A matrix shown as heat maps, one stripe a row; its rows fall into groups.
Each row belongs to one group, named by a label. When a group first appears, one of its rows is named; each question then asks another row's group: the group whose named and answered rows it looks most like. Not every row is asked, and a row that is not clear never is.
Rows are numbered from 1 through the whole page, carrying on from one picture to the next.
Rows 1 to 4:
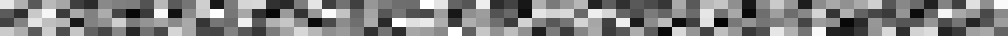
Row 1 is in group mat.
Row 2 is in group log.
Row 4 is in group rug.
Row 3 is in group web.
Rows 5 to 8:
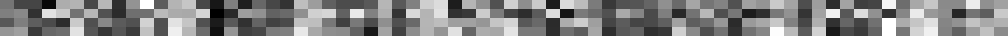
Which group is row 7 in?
rug
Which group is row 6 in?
mat
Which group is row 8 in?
rug
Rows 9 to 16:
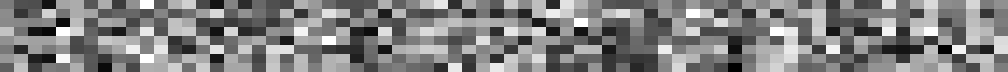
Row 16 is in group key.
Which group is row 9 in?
rug
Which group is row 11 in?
rug
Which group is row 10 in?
log
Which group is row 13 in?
mat
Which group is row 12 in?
rug
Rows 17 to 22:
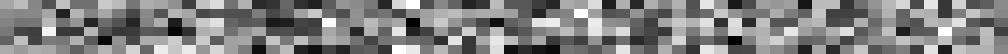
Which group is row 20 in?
log
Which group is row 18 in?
rug
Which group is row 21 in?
key
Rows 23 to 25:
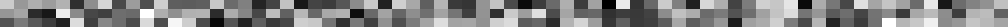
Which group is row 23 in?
web
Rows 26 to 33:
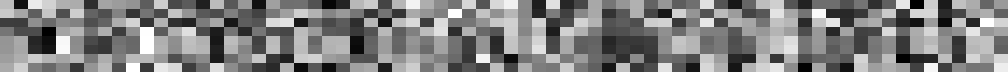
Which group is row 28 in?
web
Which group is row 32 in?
mat
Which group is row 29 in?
rug
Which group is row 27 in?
rug
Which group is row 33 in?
web
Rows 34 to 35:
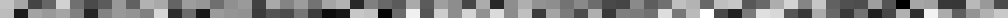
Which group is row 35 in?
web
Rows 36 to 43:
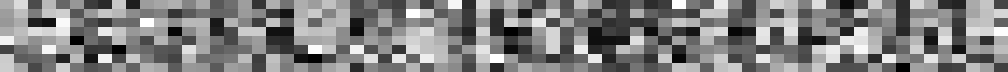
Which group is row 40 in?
mat
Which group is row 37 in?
mat
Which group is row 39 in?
mat
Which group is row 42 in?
web
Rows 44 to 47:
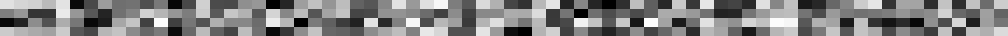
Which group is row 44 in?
mat
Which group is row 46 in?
web
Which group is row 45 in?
key
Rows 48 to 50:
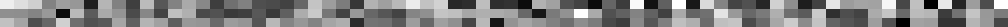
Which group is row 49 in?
rug
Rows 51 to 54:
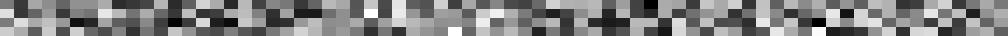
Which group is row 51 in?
log
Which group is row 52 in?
web
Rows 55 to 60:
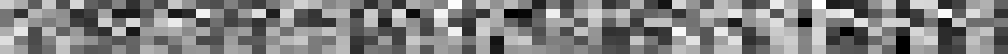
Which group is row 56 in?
log
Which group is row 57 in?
web
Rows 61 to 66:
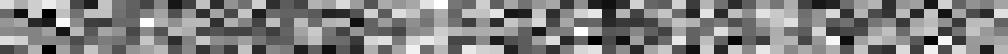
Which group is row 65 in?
mat
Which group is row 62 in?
web
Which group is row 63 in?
key
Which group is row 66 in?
web
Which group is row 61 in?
mat
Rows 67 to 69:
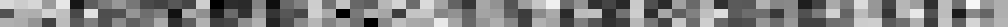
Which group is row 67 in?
mat
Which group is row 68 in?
mat
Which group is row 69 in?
mat
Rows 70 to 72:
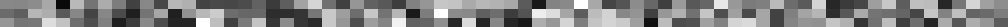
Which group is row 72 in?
log
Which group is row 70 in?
rug
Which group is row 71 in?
log
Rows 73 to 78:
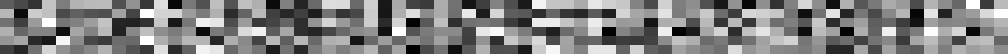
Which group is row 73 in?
log
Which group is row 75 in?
log
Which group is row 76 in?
web
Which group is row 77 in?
key
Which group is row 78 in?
log
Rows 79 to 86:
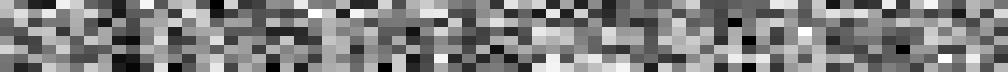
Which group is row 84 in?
key
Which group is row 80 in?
mat
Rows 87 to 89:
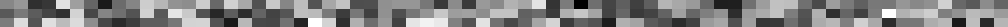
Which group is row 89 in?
mat
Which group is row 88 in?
rug
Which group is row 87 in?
key
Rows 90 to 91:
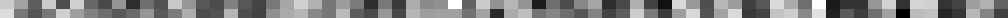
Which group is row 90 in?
rug
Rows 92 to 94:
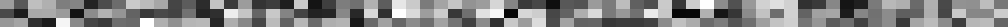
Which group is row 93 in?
web
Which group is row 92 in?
web
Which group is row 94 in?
key
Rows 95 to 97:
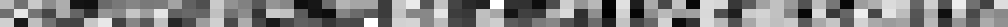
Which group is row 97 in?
web
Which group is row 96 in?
web
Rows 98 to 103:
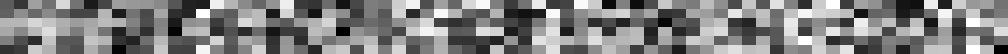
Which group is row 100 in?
mat
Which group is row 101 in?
mat
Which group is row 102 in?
log
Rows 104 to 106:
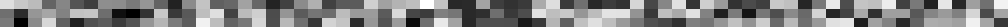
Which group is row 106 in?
log
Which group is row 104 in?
mat
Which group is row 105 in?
log
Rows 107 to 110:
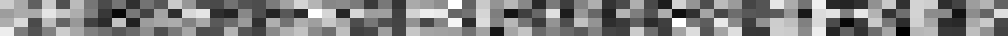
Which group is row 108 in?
mat
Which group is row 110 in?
rug
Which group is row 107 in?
rug
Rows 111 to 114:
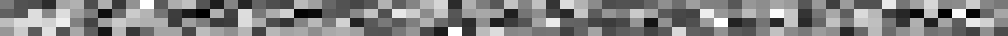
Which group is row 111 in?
rug
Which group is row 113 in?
mat
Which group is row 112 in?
web
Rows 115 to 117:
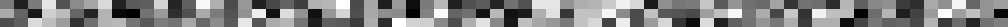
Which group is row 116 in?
log
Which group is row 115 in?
log
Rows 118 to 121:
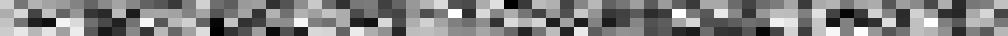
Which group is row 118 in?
mat
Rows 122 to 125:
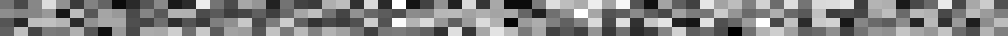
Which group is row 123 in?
rug
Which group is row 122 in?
log
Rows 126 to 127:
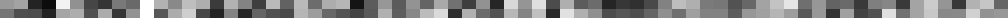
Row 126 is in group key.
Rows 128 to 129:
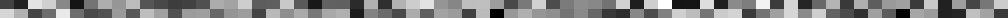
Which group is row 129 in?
key
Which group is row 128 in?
web
